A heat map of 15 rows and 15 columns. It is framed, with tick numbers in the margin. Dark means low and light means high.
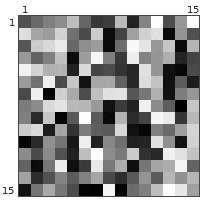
No single row or column stands out from its neighbours. The histogram is flat. No overall slope runs across the table. On average the colour sits 50% of the way up the scale.
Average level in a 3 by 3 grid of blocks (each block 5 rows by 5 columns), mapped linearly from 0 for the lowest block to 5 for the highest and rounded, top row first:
523 / 423 / 025
